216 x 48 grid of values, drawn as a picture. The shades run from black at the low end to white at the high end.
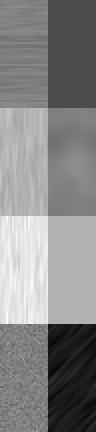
It is made of 4 by 2 panels. Panel 1,1: middling, streaked across, faint in contrast. Panel 1,2: low, flat. Panel 2,1: high, streaked downward, faint in contrast. Panel 2,2: middling, smooth, faint in contrast. Panel 3,1: very high, streaked downward, faint in contrast. Panel 3,2: high, flat. Panel 4,1: middling, fine-grained, faint in contrast. Panel 4,2: very low, slanting up to the right, faint in contrast.
